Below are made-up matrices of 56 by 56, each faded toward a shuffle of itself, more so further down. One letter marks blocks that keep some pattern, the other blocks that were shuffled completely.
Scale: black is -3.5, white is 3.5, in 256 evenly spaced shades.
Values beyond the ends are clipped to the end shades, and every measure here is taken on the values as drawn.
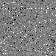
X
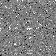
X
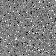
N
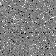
X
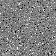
X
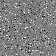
N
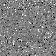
X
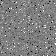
N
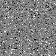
X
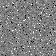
N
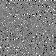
X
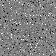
N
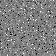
N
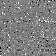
X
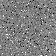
N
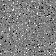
X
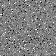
N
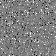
X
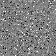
X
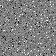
N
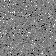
N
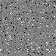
X
